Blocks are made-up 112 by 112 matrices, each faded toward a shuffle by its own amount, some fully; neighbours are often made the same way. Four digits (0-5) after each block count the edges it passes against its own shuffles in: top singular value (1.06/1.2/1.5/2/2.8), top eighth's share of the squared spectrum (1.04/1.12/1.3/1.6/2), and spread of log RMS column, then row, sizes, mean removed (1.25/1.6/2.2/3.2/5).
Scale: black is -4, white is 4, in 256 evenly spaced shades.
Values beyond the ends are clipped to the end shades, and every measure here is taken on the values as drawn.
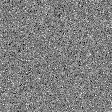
0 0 0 0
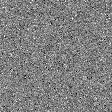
0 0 0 0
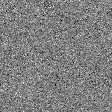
0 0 0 0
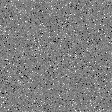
0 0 0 0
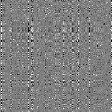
5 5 4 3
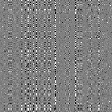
5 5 4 3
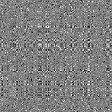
5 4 3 3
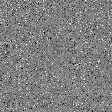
3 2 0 0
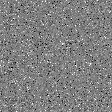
2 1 0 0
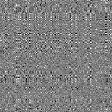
5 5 3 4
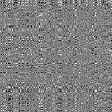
5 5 3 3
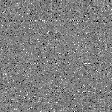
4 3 1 2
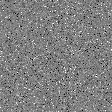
1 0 0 0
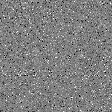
3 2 0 1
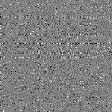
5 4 2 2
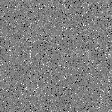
3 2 1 0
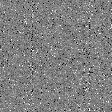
3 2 1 0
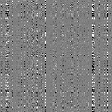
5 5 4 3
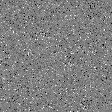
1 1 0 0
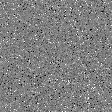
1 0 0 0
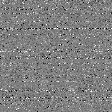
2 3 0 3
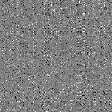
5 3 2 2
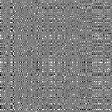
5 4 4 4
